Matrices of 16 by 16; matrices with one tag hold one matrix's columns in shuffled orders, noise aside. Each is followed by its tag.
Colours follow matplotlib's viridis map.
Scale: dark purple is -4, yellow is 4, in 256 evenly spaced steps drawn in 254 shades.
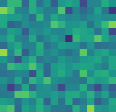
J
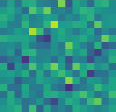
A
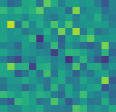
A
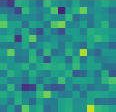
J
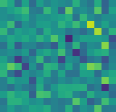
A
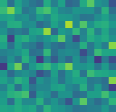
A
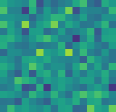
J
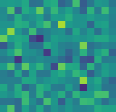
A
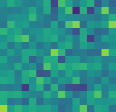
J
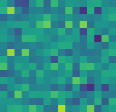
J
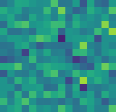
A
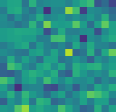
J
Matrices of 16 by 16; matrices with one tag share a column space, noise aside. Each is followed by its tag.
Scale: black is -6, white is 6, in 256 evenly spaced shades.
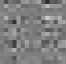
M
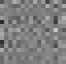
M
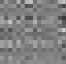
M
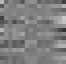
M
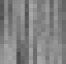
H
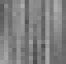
H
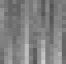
H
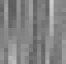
H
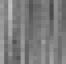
H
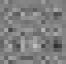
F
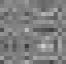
F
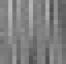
H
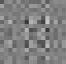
M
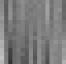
H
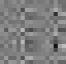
F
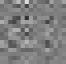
M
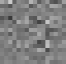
M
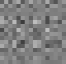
M
